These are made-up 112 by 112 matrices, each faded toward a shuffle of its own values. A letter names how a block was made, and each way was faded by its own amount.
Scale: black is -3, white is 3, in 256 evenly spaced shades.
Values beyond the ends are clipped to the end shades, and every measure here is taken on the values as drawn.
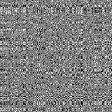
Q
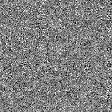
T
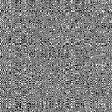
Q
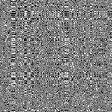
Q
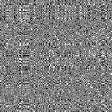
Q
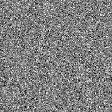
T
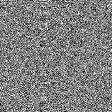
T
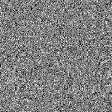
T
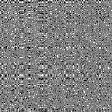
Q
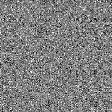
T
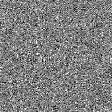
T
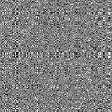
Q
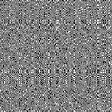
Q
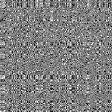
Q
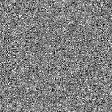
T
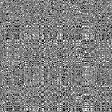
Q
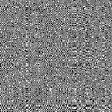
Q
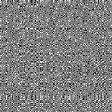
Q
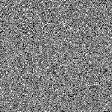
T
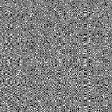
Q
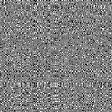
Q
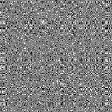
Q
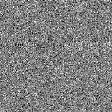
T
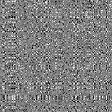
Q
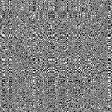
Q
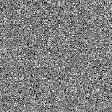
T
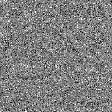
T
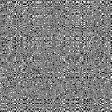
Q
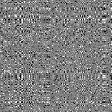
Q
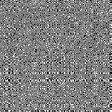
Q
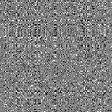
Q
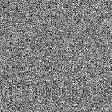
T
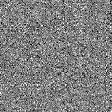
T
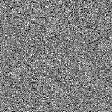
T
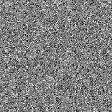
T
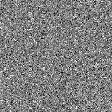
T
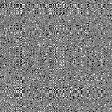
Q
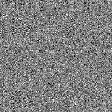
T
